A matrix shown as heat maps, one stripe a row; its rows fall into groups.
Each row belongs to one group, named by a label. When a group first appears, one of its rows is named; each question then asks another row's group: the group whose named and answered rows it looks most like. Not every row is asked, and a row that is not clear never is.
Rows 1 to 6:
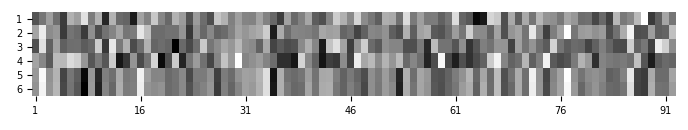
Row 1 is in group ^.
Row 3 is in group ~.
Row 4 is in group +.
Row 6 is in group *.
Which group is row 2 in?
*
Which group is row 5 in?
*
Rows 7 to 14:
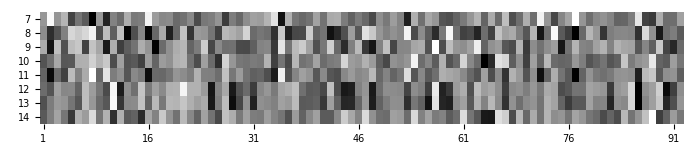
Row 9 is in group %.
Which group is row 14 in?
^
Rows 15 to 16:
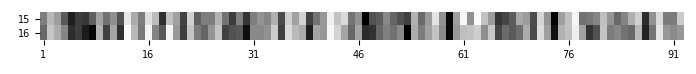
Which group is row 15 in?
*
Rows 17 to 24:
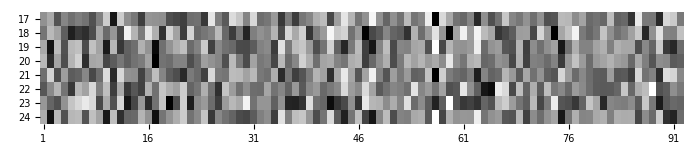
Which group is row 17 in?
~
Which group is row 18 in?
*
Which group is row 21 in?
~
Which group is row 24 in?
%
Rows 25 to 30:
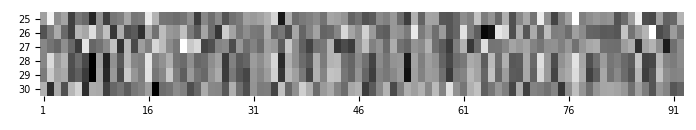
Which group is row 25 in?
*
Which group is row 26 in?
^
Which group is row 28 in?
*
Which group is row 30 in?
%
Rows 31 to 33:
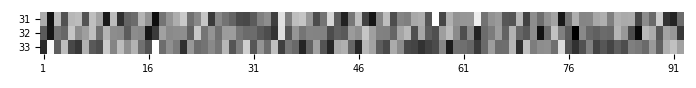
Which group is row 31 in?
%
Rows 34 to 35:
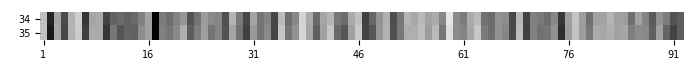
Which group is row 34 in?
%
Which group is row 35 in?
%
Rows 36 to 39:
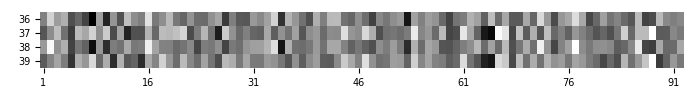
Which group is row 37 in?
^
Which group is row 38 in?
*
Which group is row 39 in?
^
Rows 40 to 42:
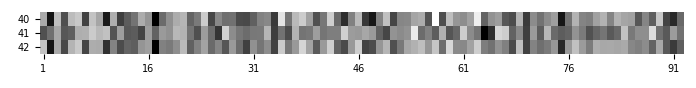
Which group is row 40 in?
%
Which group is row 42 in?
%
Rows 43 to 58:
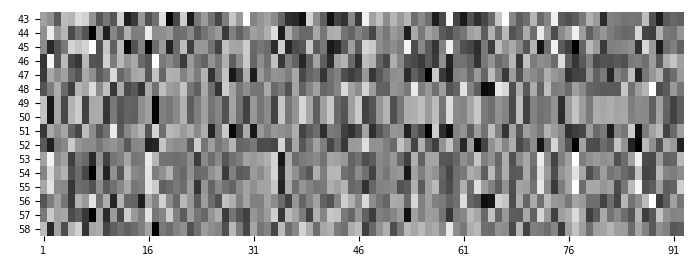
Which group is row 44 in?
*
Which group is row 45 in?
+
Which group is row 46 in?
~
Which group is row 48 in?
^
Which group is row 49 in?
%
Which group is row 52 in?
+
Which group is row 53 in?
*
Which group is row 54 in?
*
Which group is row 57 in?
*
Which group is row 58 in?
%
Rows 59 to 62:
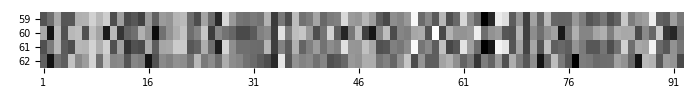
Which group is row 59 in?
^
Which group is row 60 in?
%
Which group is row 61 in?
^
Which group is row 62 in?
+
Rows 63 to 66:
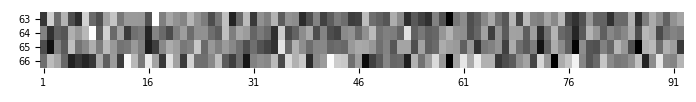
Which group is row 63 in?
~
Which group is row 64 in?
+
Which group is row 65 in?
+
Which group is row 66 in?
*
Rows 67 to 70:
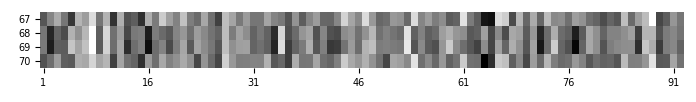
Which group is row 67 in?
^
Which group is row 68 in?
+
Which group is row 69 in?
+
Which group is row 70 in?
^
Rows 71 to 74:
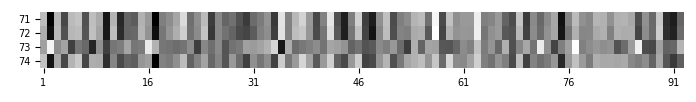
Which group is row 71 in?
%
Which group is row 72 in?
%
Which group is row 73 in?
*
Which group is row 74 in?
%
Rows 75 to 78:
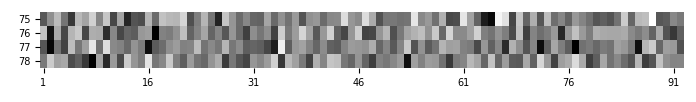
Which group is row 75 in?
^
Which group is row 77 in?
+
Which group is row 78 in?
*
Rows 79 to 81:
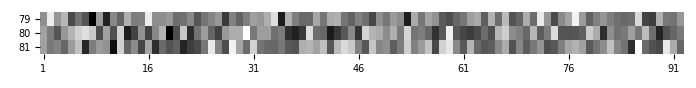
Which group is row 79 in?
*
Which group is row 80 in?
+
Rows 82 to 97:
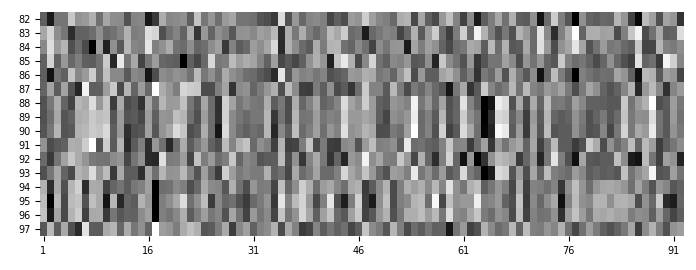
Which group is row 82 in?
+
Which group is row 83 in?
*
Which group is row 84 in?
*
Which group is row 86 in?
+
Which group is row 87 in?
~
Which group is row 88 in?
^
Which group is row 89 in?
^
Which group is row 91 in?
+
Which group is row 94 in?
%
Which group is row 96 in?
%
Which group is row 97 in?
~
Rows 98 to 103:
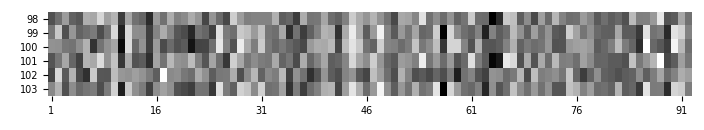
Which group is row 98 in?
^
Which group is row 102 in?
~
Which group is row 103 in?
~
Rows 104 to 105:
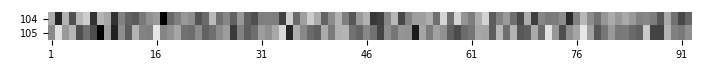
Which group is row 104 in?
%
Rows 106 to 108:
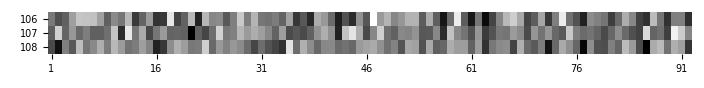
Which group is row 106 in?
+
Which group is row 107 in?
~
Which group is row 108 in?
+
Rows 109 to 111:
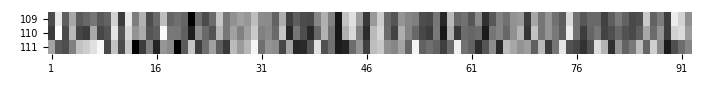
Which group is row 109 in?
~
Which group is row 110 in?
~
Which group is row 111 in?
+
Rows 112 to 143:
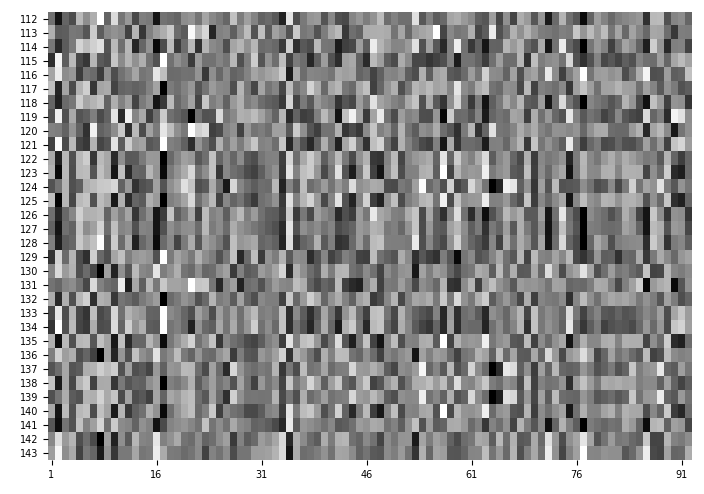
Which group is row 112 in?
+
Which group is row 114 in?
+
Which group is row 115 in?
~
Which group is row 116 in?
*
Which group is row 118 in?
+
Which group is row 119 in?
~
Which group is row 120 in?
~
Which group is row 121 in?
~
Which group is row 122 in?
%
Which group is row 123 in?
%
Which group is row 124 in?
^
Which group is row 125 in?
%
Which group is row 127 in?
+
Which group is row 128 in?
+
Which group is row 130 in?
*
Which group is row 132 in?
%
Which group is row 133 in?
~
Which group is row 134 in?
~
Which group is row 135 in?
%
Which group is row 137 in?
^
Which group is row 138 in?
%
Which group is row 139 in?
^
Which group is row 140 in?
%
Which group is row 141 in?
+
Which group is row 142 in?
*
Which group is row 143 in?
*
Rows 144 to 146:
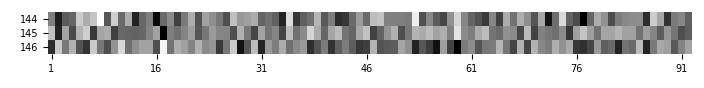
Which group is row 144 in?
+
